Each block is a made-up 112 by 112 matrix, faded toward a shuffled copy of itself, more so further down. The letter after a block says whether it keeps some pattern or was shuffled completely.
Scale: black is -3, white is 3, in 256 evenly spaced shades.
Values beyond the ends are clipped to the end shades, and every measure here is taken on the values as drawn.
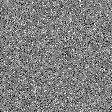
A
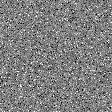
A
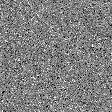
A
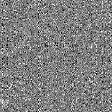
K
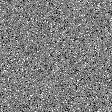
A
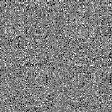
K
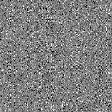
K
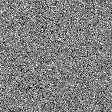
A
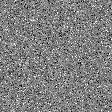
A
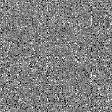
K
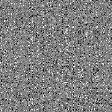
K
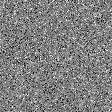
A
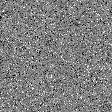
A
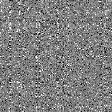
K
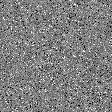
A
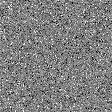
A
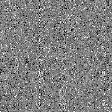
K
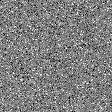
A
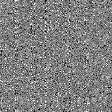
K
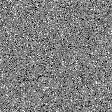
A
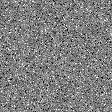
A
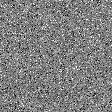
A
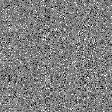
K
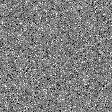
A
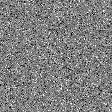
A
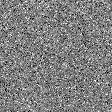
A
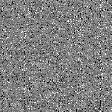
K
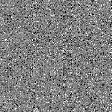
K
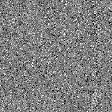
K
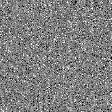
K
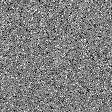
A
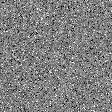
A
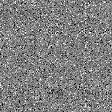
K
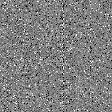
K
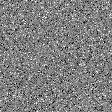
A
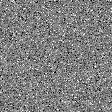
A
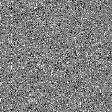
K
